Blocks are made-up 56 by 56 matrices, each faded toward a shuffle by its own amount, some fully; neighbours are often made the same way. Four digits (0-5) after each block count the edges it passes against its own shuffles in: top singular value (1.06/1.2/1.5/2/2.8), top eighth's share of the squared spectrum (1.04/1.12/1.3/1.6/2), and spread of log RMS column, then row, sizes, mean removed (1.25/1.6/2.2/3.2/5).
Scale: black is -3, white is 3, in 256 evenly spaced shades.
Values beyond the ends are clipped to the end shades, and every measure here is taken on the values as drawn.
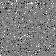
3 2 0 1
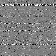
3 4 0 3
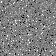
0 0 0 0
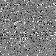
1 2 0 2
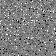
1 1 0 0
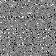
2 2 0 2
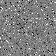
0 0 0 0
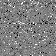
2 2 0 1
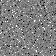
0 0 0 0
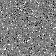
0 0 0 0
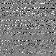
2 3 0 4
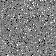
0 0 0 1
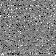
1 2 0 2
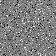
0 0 0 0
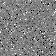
0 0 0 1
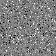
1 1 0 1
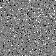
0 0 0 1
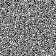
0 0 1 0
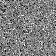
0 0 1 0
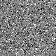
0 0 0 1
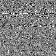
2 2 0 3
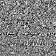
1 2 0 3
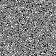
0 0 0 1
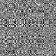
4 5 3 3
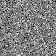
2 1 0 0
